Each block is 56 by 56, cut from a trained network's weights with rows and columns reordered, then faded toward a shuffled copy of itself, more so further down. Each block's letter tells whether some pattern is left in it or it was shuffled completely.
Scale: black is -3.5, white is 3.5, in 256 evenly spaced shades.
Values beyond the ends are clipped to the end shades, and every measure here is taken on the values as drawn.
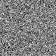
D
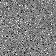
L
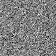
D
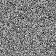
L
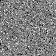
L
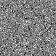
L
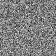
L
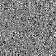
D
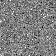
L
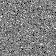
L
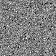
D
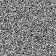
L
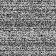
D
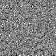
D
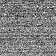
D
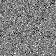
L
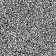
L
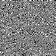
D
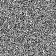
L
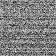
D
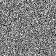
L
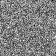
L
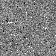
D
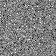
L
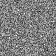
L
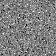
L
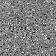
D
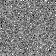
L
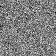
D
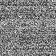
D
